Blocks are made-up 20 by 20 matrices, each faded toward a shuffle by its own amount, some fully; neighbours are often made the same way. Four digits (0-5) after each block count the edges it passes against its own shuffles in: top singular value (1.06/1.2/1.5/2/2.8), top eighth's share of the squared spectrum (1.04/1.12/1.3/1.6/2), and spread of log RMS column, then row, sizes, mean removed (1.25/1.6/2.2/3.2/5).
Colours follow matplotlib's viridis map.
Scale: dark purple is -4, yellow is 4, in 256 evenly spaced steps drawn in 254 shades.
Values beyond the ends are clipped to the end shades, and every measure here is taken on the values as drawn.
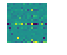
3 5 0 2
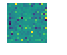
2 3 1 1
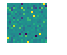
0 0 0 0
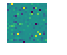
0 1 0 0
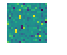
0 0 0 0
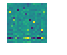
3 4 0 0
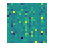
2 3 1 1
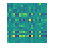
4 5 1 3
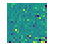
2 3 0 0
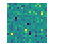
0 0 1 0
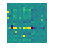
3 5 1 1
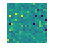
1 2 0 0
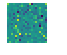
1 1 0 0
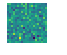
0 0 0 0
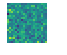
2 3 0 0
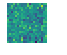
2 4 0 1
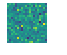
0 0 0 0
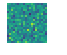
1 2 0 0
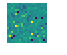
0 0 0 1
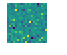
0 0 0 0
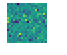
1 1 0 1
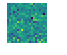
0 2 1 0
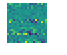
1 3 0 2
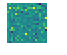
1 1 0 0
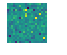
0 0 0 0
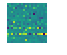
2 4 0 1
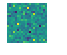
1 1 0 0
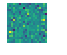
1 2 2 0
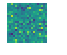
2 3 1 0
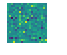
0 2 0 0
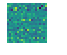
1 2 0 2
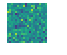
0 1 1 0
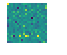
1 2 0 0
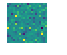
1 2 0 0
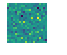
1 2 0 0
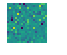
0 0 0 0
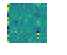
3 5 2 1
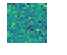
1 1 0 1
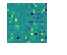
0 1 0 0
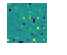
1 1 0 0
